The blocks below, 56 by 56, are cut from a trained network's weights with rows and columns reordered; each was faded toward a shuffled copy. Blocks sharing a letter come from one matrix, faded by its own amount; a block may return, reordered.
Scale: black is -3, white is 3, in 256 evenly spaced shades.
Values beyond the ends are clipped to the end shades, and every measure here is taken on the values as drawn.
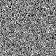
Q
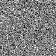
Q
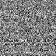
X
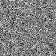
Q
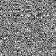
X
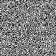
X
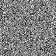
Q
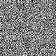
X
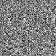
X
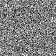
Q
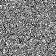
Q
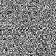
X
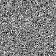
Q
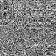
X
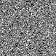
Q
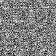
X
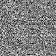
X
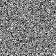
Q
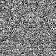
X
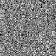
X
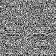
X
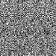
X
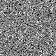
Q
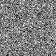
Q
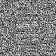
X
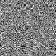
X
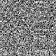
X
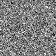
Q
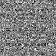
X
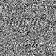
X
